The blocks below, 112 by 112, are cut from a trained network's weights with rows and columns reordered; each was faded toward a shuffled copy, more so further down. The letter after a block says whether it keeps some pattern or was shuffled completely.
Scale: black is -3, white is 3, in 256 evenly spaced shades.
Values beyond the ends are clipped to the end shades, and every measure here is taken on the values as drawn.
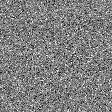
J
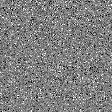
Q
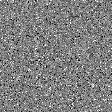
Q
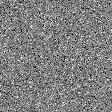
J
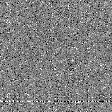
Q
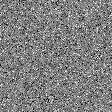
J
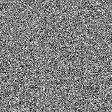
Q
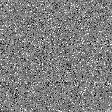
Q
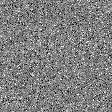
J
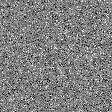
J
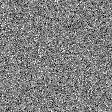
J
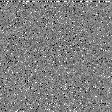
Q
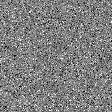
Q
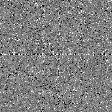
Q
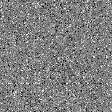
Q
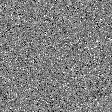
J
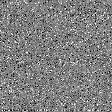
Q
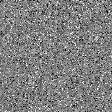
Q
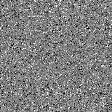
Q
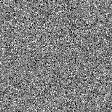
Q
